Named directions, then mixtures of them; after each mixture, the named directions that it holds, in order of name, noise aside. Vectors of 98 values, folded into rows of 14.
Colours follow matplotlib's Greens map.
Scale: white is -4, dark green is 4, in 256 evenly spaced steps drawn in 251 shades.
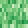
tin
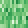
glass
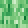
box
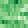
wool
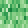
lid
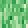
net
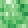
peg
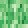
box, net, tin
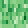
box, lid, net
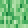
box, tin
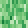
glass, net, wool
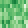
net, wool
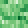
wool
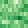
lid, wool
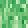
net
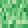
tin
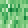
lid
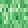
lid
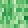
box, glass, lid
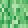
box, glass, tin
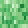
box, peg, tin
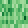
box, lid, tin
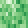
glass, peg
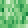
glass, net, peg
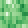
peg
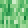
box
